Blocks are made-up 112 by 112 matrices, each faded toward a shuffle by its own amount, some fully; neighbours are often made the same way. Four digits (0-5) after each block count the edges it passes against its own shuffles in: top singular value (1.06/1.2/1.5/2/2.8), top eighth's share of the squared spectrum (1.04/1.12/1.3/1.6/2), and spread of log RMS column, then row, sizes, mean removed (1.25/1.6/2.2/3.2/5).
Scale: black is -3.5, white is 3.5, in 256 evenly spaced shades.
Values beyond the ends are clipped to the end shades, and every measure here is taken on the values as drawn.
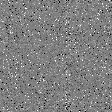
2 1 1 0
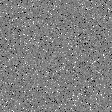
0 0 0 0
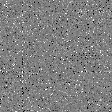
2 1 1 1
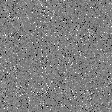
1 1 1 1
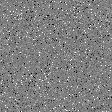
0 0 0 0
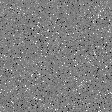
0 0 0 0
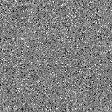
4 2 1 1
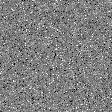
0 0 0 0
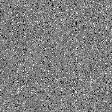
1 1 2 1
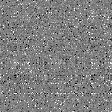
4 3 1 2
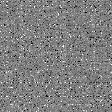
4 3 1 2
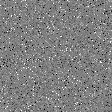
2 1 0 0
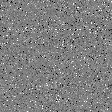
3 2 0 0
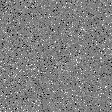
1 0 0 0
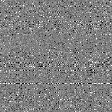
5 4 2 3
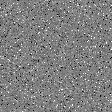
2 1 0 0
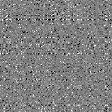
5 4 2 3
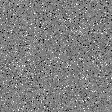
2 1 0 0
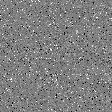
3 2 0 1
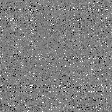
2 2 2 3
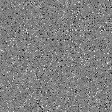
1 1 0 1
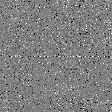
2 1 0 2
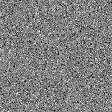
3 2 1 1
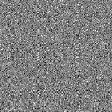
4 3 2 2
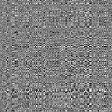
5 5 4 4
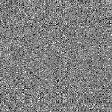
4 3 2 2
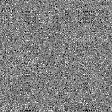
4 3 2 2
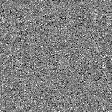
3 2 1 1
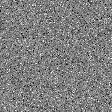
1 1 0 0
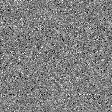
1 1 0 2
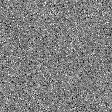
0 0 0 1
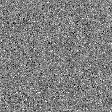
0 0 0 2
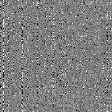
4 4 3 1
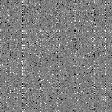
4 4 3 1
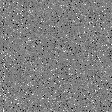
2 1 0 0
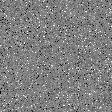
2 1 0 0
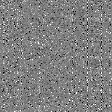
4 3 2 1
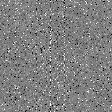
3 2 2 0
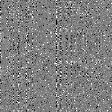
4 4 3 1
